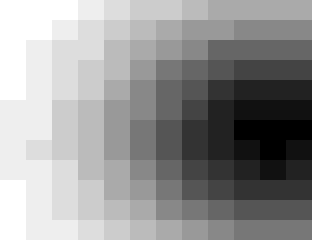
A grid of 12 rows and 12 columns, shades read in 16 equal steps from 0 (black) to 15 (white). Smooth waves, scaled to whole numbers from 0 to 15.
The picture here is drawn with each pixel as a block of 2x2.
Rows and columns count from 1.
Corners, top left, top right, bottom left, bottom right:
15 10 15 7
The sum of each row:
147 132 117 104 92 83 77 78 88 98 111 127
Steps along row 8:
down down down down down down down down down down up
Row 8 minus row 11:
-1 -1 -1 -1 -2 -3 -3 -4 -4 -4 -5 -4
